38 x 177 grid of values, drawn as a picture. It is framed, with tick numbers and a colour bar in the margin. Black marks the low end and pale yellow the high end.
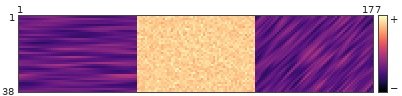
The table splits into one row of 3 panels. Panel 1,1: low, streaked across. Panel 1,2: very high, fine-grained, faint in contrast. Panel 1,3: low, slanting up to the right.
